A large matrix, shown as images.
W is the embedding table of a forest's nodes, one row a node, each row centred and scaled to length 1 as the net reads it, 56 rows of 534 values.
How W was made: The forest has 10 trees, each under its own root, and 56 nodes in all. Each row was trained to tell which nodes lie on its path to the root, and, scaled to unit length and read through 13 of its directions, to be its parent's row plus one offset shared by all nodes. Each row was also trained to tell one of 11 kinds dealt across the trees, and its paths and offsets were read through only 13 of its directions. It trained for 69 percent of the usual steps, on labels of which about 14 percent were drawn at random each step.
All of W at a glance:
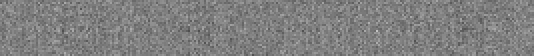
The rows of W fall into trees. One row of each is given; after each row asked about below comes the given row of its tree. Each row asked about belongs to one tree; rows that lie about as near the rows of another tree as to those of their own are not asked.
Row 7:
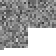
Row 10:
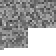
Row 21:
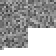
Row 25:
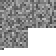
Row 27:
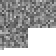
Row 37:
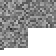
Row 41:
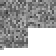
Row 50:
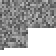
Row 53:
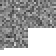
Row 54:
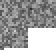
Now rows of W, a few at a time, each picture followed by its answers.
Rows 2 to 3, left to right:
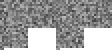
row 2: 41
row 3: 41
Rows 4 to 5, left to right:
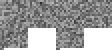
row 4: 54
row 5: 37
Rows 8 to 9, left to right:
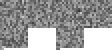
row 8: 27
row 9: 37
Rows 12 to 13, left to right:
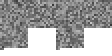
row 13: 25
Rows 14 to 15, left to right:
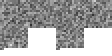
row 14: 7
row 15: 7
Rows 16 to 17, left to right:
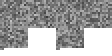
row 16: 41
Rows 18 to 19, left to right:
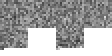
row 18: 50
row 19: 27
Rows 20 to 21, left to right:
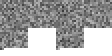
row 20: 21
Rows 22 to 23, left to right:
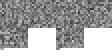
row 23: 27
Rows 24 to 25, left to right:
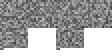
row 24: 37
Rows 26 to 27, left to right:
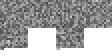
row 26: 50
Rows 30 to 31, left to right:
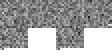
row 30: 27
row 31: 27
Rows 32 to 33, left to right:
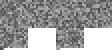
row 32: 41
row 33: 10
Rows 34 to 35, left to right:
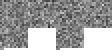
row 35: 21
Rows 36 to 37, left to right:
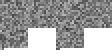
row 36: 27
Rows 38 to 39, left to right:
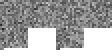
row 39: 50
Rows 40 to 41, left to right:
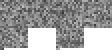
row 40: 50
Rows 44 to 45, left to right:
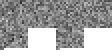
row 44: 41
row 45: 21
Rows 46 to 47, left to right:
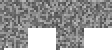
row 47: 50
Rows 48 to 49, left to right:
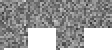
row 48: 37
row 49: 21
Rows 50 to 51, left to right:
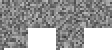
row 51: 7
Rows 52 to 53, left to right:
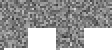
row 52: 7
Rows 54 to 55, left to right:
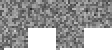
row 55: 41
